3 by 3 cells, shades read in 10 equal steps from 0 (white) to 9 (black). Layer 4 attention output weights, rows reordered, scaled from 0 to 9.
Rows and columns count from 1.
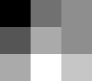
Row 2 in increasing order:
3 4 6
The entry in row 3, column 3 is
2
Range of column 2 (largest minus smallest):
5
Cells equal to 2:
1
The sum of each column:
18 8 10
